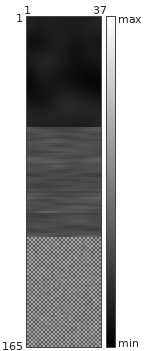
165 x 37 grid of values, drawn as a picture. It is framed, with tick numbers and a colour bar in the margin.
The table splits into 3 rows of 1 panel. Panel 1,1: very low, smooth, faint in contrast. Panel 2,1: low, streaked across, faint in contrast. Panel 3,1: middling, checkered, strong in contrast.
